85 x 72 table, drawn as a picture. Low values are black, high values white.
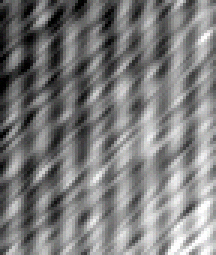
There is an overall slope up to the bottom right. Upright stripes repeat 8 times across the table. No single row or column stands out from its neighbours. The ninth with the highest average is the bottom right.
